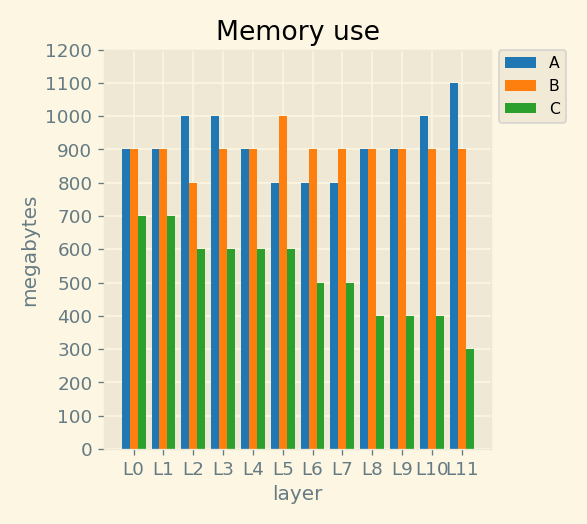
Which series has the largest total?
A
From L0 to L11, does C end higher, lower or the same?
lower
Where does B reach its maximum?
L5
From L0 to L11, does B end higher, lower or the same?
the same
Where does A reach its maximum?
L11
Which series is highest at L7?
B
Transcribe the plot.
Title: Memory use
x-axis: layer, ticks L0 L1 L2 L3 L4 L5 L6 L7 L8 L9 L10 L11
y-axis: megabytes, ticks 0 100 200 300 400 500 600 700 800 900 1000 1100 1200
Legend: A, B, C
Values:
A: 900 900 1000 1000 900 800 800 800 900 900 1000 1100
B: 900 900 800 900 900 1000 900 900 900 900 900 900
C: 700 700 600 600 600 600 500 500 400 400 400 300
